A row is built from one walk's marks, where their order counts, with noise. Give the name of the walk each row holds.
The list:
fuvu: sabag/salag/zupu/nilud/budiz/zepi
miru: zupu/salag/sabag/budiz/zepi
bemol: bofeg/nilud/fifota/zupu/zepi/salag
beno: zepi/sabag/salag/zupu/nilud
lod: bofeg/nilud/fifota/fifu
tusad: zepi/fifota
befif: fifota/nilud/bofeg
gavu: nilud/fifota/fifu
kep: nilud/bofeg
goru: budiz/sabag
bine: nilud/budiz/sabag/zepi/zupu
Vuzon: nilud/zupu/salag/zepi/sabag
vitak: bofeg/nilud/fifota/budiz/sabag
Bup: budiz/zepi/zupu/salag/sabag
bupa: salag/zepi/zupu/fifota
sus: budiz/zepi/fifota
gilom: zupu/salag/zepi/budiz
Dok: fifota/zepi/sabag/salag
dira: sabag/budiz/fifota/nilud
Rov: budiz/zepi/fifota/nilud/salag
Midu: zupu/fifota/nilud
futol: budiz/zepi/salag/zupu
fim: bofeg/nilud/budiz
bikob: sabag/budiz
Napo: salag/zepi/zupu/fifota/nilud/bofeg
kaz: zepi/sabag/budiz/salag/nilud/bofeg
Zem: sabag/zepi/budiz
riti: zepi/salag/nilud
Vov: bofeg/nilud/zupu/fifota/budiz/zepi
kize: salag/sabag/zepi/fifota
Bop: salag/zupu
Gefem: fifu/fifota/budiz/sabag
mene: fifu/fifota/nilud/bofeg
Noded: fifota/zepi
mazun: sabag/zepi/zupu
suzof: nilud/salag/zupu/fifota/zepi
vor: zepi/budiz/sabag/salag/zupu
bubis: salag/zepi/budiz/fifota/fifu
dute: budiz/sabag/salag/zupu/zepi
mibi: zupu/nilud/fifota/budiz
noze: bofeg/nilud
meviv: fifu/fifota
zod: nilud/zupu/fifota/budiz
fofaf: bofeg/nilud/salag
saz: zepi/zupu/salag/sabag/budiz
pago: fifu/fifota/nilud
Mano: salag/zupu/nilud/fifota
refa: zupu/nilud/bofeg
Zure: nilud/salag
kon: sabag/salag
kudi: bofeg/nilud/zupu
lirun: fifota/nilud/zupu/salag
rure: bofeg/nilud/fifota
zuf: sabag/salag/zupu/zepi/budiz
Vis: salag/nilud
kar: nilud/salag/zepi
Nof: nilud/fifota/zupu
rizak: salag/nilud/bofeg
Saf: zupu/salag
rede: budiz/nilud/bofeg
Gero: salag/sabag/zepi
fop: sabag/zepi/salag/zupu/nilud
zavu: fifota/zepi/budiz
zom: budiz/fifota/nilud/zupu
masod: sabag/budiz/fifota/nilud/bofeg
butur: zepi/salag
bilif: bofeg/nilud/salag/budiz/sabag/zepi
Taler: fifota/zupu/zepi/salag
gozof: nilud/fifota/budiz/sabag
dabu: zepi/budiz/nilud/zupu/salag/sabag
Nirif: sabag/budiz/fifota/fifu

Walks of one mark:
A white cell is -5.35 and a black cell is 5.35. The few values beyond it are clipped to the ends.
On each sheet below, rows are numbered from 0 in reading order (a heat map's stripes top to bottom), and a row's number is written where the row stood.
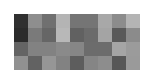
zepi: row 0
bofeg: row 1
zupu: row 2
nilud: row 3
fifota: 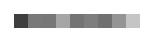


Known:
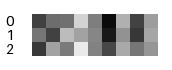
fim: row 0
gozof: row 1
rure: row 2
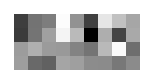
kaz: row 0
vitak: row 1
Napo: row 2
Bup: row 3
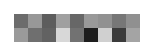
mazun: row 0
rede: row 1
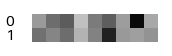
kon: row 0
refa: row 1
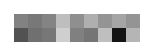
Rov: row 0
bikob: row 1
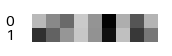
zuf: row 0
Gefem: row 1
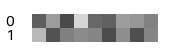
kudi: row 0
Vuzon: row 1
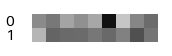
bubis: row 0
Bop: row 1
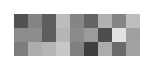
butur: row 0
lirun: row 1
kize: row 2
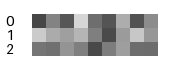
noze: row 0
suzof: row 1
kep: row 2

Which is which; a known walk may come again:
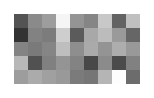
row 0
dira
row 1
pago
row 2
Rov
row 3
Vuzon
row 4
Napo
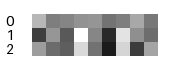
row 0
Mano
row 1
lod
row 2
rede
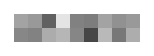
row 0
dute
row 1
bine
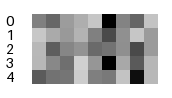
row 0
miru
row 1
suzof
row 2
Zure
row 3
zuf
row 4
bikob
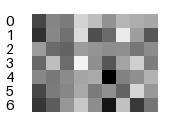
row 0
vor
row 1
mene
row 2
Bup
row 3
bemol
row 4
gilom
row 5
Midu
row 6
Gefem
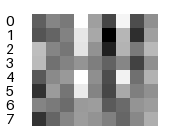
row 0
Nirif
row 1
bilif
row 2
fuvu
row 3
Vis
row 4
masod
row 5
rure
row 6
Saf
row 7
Dok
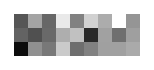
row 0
beno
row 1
saz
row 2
tusad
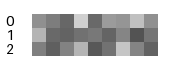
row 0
zom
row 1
Bop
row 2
gavu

